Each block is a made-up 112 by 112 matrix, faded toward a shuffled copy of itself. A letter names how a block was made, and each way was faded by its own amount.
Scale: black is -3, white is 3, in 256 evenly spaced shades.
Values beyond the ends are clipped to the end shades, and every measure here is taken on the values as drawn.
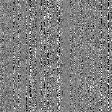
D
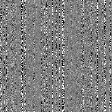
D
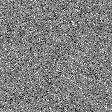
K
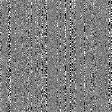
D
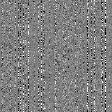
D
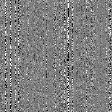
D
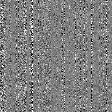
D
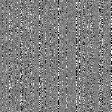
D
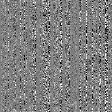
D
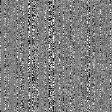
D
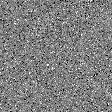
K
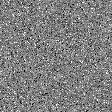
K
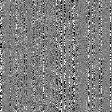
D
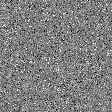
K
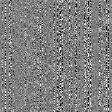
D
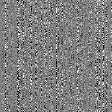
D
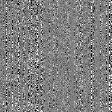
D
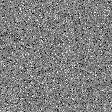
K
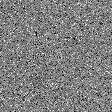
K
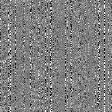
D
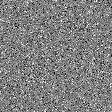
K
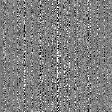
D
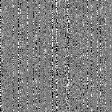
D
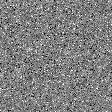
K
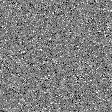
K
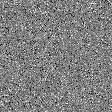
K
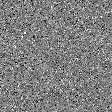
K
